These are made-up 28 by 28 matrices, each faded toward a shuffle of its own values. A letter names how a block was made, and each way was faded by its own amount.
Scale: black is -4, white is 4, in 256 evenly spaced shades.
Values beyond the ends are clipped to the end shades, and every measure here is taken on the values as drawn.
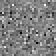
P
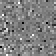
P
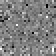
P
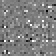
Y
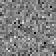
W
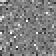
P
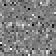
Y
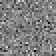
W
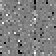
P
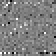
Y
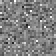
W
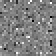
P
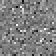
P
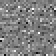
Y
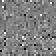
P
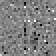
P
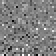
Y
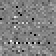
Y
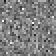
W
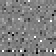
Y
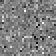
P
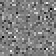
P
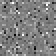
P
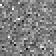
W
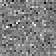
P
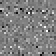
Y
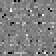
Y
